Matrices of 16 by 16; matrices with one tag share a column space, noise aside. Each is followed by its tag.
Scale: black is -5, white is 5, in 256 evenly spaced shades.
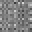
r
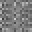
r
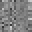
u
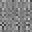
u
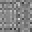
r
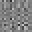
u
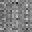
r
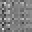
r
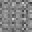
r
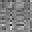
u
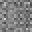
r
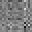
u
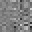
u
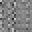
r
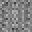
r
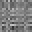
u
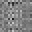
r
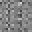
r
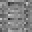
r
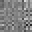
u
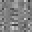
u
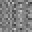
r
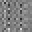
r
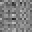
r
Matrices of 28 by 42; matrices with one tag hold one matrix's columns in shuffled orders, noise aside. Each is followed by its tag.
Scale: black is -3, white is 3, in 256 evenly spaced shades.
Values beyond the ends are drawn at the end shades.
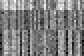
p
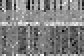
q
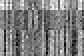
p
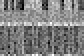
q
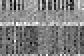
q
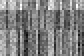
p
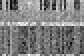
q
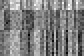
p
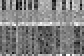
q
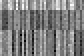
p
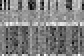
q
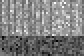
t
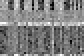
q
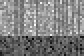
t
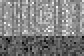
t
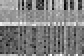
q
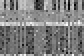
q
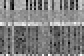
q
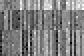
p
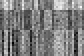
p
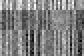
p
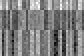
p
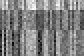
p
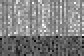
t
